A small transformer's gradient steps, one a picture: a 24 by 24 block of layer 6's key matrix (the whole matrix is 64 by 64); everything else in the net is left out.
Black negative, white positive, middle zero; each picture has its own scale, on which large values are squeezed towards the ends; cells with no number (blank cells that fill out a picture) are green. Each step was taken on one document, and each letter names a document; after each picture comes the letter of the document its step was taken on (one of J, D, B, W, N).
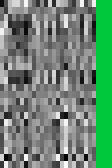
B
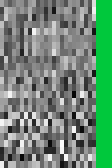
B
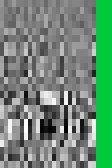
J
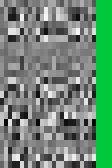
J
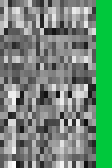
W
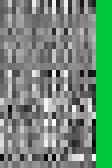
B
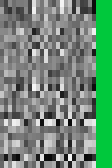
B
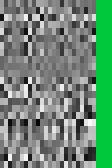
J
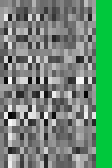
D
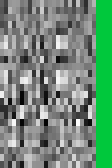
W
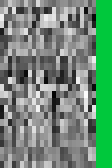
D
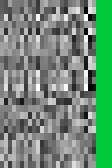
W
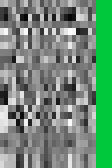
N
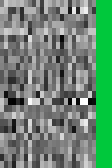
W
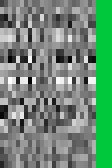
N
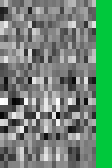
N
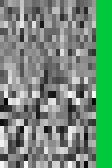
D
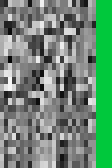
W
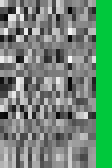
N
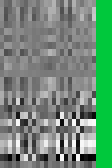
B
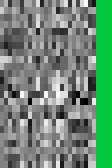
W
